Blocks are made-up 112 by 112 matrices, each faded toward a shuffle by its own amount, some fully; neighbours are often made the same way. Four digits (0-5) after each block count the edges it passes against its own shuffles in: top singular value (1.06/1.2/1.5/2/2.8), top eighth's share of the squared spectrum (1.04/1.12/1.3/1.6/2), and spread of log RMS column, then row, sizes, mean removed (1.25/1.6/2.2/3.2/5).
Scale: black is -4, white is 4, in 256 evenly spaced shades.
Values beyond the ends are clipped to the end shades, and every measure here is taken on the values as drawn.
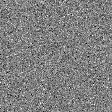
0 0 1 0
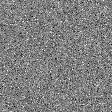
0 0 0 0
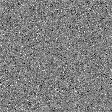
0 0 0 0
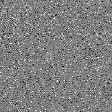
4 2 0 1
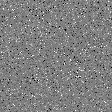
0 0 0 0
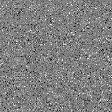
4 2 1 2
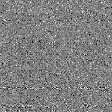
4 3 1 2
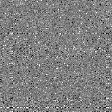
4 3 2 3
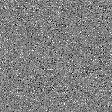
3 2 0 1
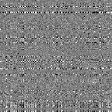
5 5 2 4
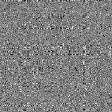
4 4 2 3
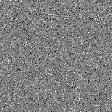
3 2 0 2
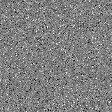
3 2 0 1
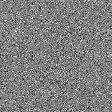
3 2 0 1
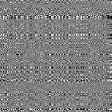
5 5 3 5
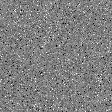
0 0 0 0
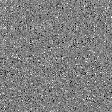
4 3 1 2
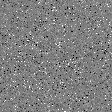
0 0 0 0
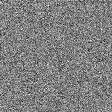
2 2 0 0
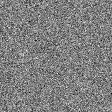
0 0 0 0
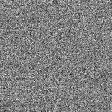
3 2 0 1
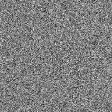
3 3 1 1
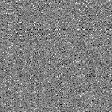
4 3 2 2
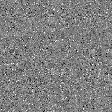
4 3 1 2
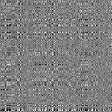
5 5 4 4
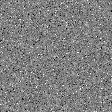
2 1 0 0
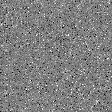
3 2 0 0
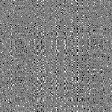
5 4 3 2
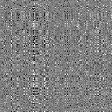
5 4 3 3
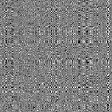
5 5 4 3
